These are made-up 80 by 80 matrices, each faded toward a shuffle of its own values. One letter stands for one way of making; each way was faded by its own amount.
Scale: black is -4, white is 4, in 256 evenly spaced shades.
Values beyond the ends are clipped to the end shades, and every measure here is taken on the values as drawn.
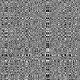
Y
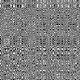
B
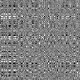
B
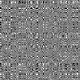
B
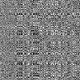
Y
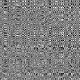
Y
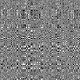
B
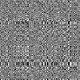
Y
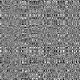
Y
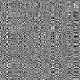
Y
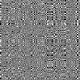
B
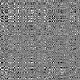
B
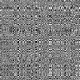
Y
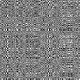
Y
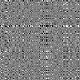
B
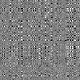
B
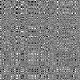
B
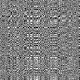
Y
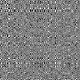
B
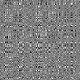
B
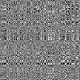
Y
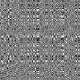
B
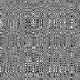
Y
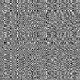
Y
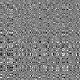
B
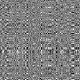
Y
